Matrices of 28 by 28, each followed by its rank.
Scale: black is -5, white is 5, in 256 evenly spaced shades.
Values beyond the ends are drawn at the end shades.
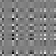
one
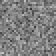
full rank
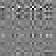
two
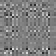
two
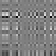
one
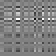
one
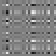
one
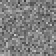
full rank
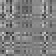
two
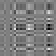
one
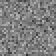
full rank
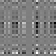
one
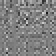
five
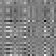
two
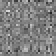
five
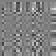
two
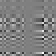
one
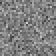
full rank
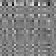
two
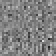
five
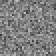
full rank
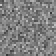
full rank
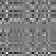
two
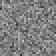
full rank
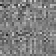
five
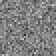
full rank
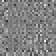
five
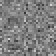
five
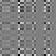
one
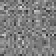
five
